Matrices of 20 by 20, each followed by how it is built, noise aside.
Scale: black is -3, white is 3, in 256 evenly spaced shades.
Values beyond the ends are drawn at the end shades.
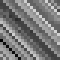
Toeplitz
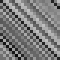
Toeplitz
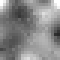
smooth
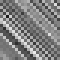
Toeplitz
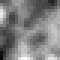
smooth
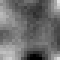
smooth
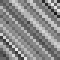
Toeplitz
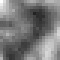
smooth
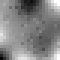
smooth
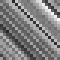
Toeplitz
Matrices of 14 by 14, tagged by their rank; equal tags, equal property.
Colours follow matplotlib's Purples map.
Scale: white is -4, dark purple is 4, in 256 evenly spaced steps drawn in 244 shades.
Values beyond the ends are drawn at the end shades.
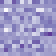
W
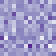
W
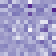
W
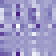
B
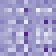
B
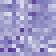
W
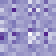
B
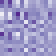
B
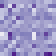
W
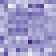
W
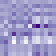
B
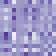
B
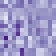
W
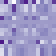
B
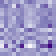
B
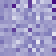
W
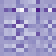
B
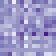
W
